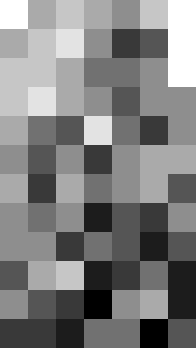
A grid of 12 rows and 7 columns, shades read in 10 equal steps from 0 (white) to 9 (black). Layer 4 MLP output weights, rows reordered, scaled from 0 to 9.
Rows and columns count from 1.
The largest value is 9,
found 2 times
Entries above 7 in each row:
0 0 0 0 0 0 0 1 1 2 2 2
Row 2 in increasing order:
0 1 2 3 4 6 7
